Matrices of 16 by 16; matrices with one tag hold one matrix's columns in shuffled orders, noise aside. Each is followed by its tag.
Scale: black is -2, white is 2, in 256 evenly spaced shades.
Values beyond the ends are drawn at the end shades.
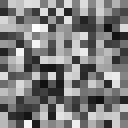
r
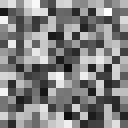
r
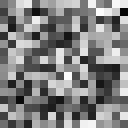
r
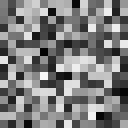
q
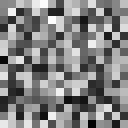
r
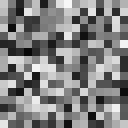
q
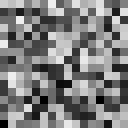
r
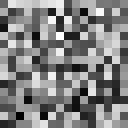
r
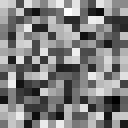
r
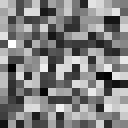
q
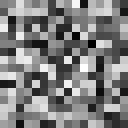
q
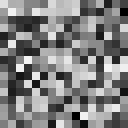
q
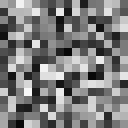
q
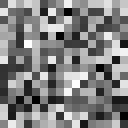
r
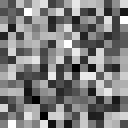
r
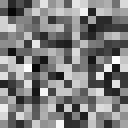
q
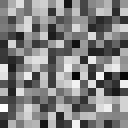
q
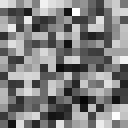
r
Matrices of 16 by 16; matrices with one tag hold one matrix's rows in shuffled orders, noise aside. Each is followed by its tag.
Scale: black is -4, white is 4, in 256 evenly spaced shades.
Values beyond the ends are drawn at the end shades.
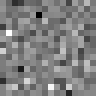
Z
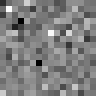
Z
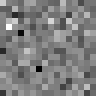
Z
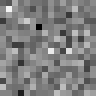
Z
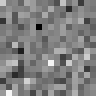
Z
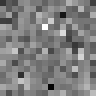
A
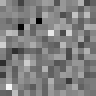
Z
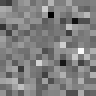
A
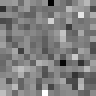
A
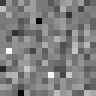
Z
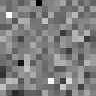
Z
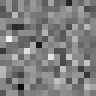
Z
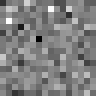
Z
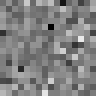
A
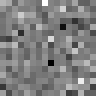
A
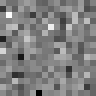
Z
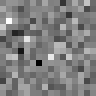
Z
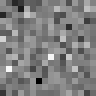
Z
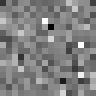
A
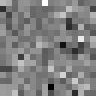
A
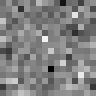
A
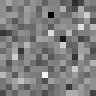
A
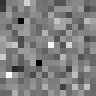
Z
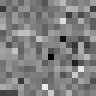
A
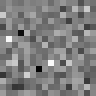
Z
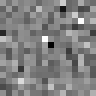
A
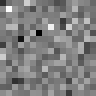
Z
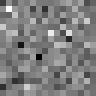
Z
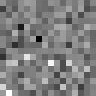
Z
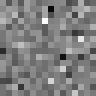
A
